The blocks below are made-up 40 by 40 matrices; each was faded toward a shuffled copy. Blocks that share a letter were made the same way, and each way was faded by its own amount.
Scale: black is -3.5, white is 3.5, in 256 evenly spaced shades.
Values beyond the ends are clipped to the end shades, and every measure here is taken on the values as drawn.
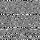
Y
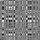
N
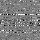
Y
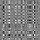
N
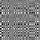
N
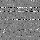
Y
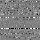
Y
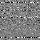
Y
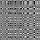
N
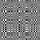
N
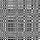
N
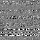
Y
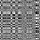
N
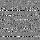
Y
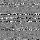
Y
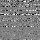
Y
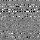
Y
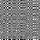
N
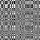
N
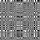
N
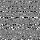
Y
